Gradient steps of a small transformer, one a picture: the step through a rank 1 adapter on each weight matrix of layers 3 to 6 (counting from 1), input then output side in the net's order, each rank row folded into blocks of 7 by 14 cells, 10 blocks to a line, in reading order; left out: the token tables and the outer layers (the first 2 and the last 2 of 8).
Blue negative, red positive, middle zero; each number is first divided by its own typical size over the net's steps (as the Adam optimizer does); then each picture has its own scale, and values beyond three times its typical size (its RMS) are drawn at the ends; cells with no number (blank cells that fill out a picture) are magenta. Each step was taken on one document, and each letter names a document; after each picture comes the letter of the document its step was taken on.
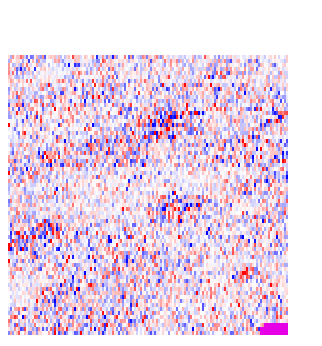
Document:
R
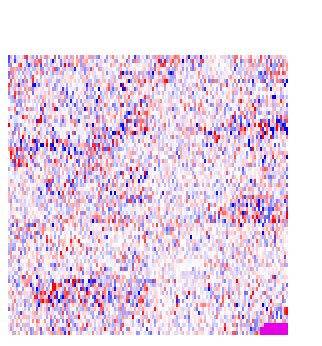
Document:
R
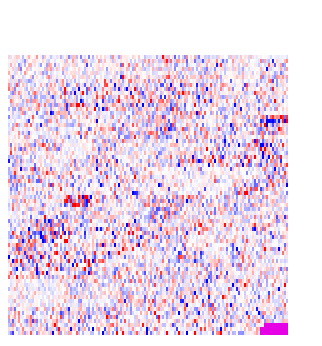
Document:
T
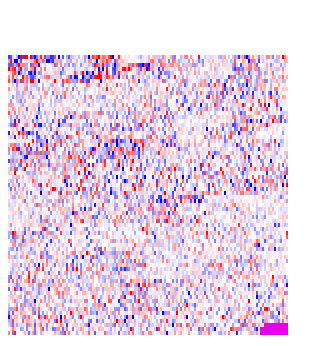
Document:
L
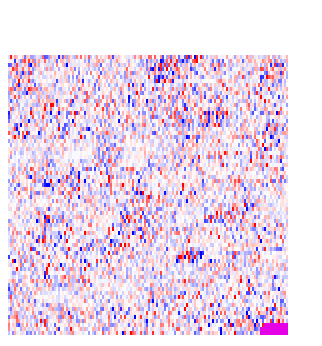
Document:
T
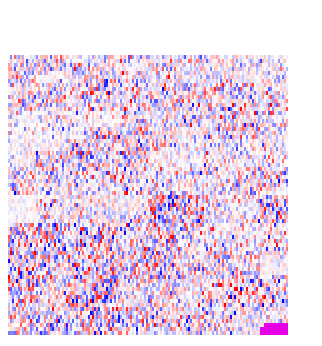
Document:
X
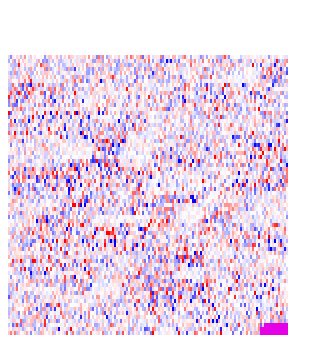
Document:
T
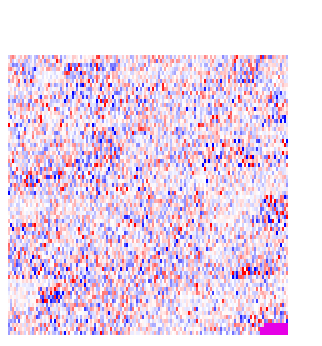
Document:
R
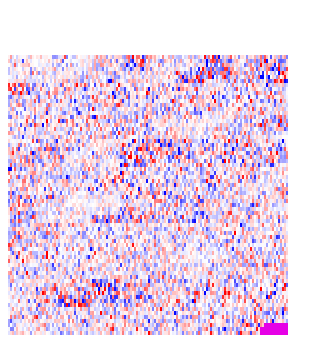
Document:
X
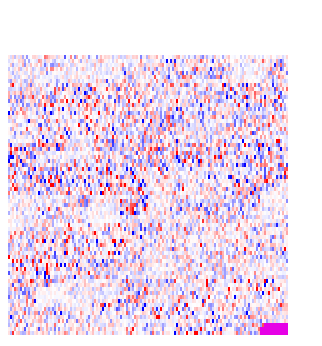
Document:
T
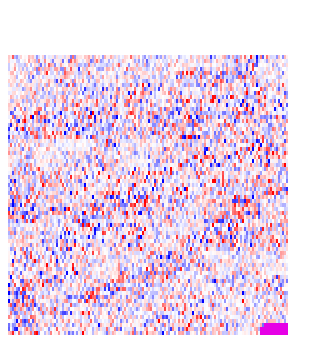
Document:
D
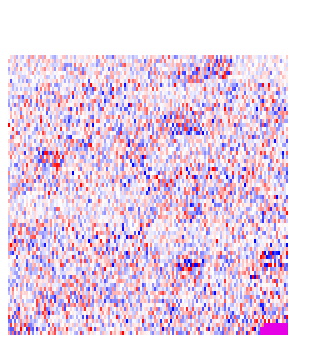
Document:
X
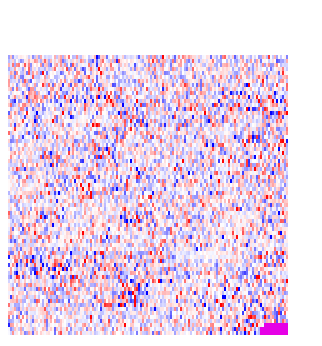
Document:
R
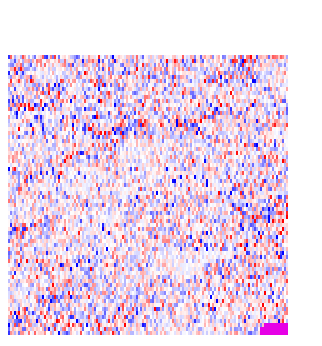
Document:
R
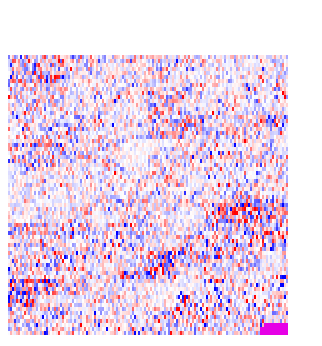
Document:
D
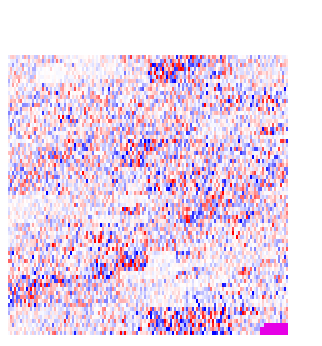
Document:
X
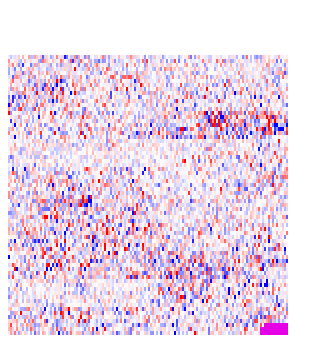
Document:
T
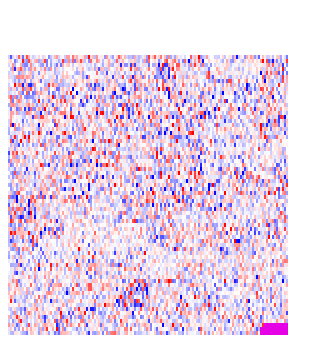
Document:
L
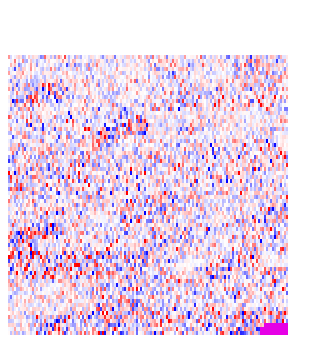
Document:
R
